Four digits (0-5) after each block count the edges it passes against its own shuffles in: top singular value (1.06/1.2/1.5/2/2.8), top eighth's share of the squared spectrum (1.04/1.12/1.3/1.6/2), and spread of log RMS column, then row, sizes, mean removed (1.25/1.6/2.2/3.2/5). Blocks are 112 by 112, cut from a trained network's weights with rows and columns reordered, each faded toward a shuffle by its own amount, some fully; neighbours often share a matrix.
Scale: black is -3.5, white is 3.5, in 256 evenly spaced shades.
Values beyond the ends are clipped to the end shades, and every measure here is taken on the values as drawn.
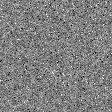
0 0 0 0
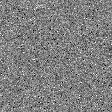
2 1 0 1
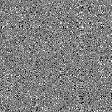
4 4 2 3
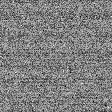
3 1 0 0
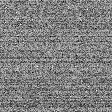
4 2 0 1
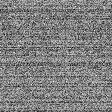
4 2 0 1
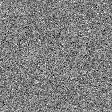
2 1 0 0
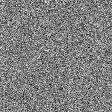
2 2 0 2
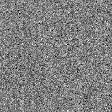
2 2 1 2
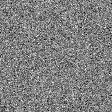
1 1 0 0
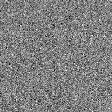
2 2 0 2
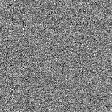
3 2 1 0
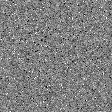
1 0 0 0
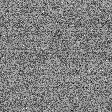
1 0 0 0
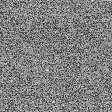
1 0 0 0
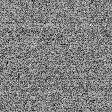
2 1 0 0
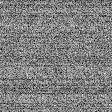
3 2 0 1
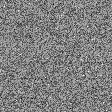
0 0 0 0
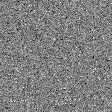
0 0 0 0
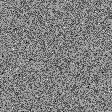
0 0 0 0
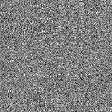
4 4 2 2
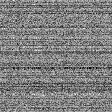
5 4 0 3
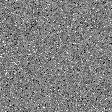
0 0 0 0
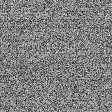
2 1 0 0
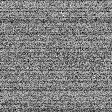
4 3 0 1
